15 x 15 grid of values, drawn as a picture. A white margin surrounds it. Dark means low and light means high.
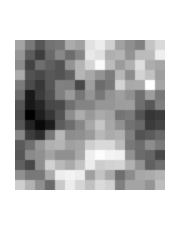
Ninth with the lowest average: middle left. Ninth with the highest average: bottom middle. Histogram: bell-shaped.
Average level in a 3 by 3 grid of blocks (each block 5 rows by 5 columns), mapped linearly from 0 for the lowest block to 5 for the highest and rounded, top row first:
144
032
353
